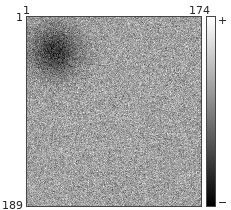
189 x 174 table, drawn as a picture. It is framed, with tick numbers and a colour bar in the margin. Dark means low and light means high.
On average the colour sits 60% of the way up the scale. The top left is the ninth with the lowest average. There are no regular stripes. The halves do not mirror each other. A single dip lies in the top left.
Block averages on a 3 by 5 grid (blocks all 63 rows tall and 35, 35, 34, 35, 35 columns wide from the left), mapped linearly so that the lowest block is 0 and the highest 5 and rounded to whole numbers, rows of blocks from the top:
02555 | 55555 | 55555
